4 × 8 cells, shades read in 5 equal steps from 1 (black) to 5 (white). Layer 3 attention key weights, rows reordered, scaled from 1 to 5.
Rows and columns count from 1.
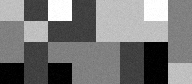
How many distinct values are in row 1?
4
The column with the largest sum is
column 5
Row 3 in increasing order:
1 2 2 3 3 3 3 3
